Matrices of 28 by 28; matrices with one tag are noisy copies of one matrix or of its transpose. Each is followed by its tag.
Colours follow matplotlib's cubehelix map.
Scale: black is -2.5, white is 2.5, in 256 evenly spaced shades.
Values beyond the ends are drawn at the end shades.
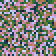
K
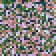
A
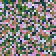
A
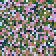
K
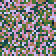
K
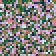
A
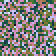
K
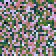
K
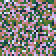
K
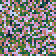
K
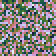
A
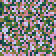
A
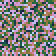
K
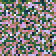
A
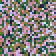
K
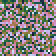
A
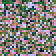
A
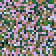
K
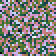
K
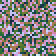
K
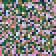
A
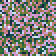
K
